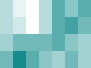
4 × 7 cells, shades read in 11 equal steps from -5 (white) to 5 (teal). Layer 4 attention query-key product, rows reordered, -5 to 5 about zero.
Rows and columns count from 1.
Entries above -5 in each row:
6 6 7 7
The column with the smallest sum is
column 3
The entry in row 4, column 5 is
-1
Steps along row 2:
down down up up up down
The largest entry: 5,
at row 4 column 2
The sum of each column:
-4 -1 -7 -3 5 4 1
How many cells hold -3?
1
